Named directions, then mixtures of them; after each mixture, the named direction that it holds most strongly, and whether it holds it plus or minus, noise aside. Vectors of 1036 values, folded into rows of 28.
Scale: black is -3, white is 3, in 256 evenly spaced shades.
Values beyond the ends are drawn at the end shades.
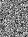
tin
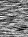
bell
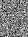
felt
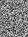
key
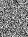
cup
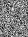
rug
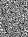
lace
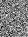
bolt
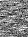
bell, minus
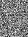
felt, minus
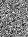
bolt, plus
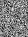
rug, plus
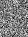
cup, minus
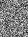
tin, minus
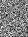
bolt, minus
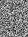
key, plus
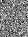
tin, minus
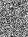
rug, minus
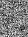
felt, minus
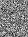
key, minus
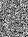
tin, plus
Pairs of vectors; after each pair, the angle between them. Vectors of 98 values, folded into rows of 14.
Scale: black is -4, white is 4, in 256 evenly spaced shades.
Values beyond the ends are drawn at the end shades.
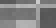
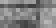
nearly opposite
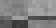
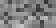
partly opposed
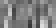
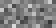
orthogonal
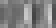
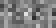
partly aligned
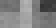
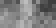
nearly parallel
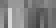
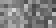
partly aligned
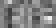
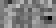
nearly opposite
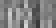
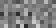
partly opposed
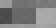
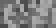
orthogonal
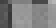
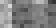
nearly opposite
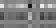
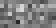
partly aligned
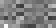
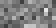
partly opposed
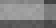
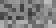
partly opposed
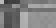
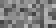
orthogonal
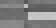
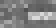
nearly parallel
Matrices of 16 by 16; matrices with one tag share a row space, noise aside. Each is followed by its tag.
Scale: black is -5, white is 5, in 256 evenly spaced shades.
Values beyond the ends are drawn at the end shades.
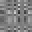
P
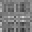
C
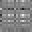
C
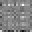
C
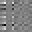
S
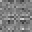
C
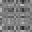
C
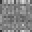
C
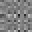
P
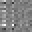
S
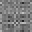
C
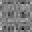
C
